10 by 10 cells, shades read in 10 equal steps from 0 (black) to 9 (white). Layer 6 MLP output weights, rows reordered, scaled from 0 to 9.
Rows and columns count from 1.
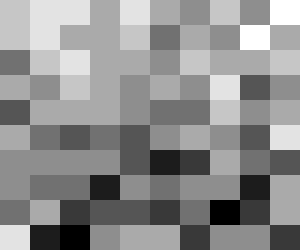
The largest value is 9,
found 2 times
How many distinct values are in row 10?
6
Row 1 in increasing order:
5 5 6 6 7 7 8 8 8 9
